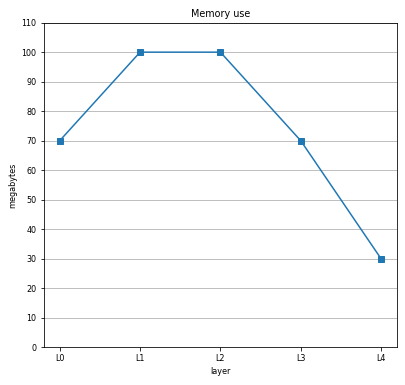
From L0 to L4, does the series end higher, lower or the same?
lower
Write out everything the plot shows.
Title: Memory use
x-axis: layer, ticks L0 L1 L2 L3 L4
y-axis: megabytes, ticks 0 10 20 30 40 50 60 70 80 90 100 110
Values:
70 100 100 70 30
